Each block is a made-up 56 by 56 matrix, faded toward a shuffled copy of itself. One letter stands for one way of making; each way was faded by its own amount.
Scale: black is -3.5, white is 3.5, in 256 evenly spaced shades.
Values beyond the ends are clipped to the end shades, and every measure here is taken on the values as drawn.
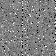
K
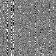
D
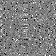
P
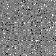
P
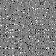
P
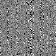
D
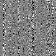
D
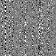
D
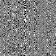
D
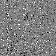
K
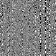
D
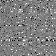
P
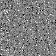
K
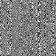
D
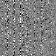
D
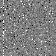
K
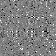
P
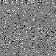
P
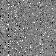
K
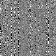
D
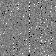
K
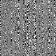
D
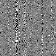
D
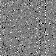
K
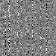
D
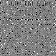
P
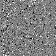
K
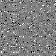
P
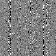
D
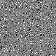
P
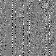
D
